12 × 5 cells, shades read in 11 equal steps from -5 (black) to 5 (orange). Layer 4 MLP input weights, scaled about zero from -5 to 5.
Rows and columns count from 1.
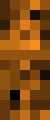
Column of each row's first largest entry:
4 3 3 2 4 1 3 1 4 3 3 3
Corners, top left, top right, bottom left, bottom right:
-2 1 -1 3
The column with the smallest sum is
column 5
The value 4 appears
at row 1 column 4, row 3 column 3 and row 5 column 3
